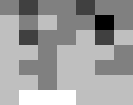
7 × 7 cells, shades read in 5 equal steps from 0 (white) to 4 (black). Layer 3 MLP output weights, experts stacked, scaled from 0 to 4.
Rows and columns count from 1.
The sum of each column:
8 12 11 9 10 14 11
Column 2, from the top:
3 2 3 1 2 1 0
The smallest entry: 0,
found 3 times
